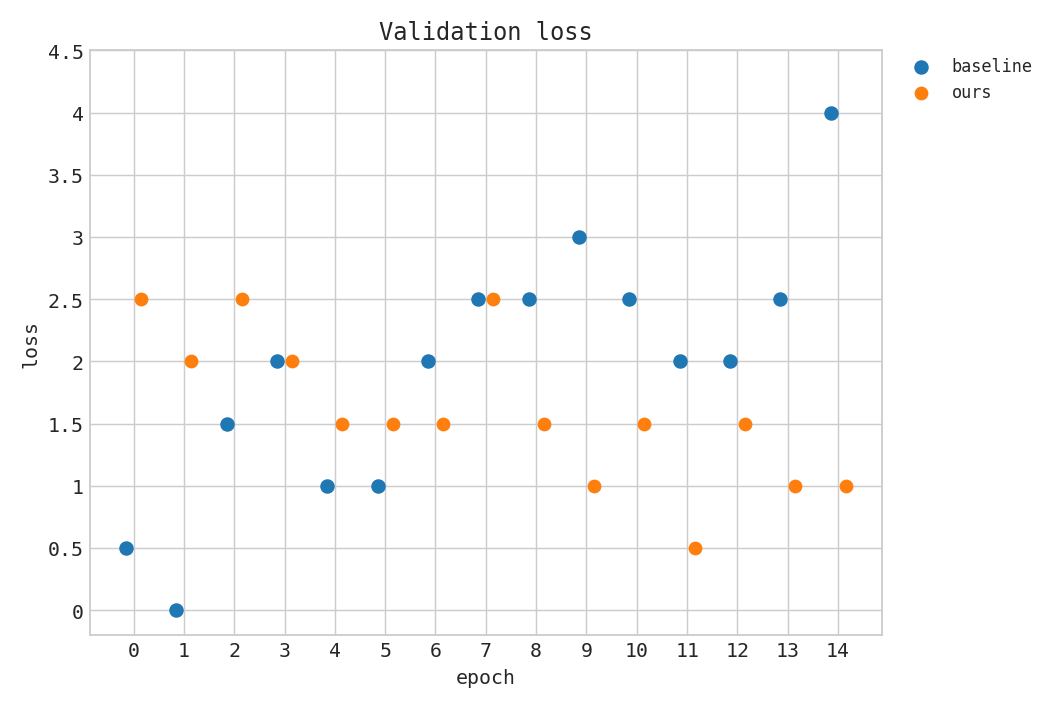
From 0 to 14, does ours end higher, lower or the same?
lower
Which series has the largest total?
baseline
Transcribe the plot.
Title: Validation loss
x-axis: epoch, ticks 0 1 2 3 4 5 6 7 8 9 10 11 12 13 14
y-axis: loss, ticks 0 0.5 1 1.5 2 2.5 3 3.5 4 4.5
Legend: baseline, ours
Values:
baseline: 0.5 0 1.5 2 1 1 2 2.5 2.5 3 2.5 2 2 2.5 4
ours: 2.5 2 2.5 2 1.5 1.5 1.5 2.5 1.5 1 1.5 0.5 1.5 1 1
